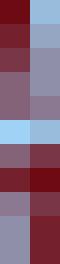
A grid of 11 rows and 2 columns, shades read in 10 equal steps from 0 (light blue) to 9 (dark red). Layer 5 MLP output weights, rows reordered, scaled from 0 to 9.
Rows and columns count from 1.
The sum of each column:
57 53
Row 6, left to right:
0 1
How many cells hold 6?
0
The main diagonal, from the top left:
9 2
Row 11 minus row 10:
0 0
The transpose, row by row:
9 8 7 5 5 0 5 8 4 3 3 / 1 2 3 3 4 1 7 9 7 8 8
